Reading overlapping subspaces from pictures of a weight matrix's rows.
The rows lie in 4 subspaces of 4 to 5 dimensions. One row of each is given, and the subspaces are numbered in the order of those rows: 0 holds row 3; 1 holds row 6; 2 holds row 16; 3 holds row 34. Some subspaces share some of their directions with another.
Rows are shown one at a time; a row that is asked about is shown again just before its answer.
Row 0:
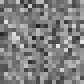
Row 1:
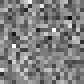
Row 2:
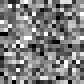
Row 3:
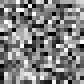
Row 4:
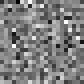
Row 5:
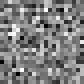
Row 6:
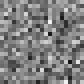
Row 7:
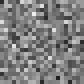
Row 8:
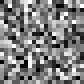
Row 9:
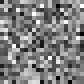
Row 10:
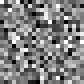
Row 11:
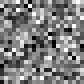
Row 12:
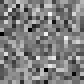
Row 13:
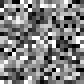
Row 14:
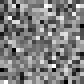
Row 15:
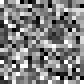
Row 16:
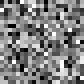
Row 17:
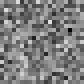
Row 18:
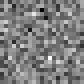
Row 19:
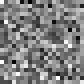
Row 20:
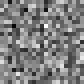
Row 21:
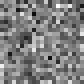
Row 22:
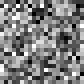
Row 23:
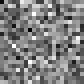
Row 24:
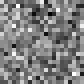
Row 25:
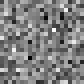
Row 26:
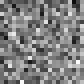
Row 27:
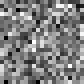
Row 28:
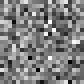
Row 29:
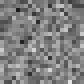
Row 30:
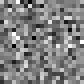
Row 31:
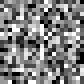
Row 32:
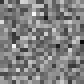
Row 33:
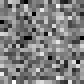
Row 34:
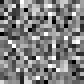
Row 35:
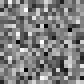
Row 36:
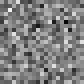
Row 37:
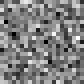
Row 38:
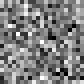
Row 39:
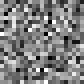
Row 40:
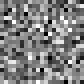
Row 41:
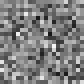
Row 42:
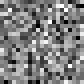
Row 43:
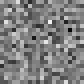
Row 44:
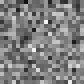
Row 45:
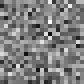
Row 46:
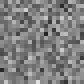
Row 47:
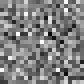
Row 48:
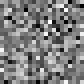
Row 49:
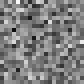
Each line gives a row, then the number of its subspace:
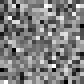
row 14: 3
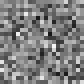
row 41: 2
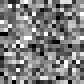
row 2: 0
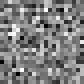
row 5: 2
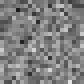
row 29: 1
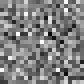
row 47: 2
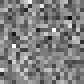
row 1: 1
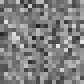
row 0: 0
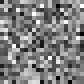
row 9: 0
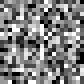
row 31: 2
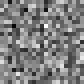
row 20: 2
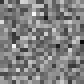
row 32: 3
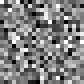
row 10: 0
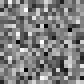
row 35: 2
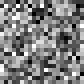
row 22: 3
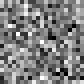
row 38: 2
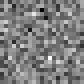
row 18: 0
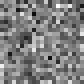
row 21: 0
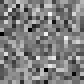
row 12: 3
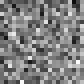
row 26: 0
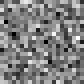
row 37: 0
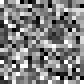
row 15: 2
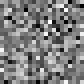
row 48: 1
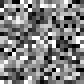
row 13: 3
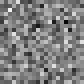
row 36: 3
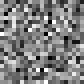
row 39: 3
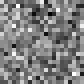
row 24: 3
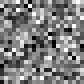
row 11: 3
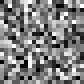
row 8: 2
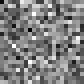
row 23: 3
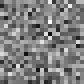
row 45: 2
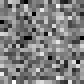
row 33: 0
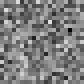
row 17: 1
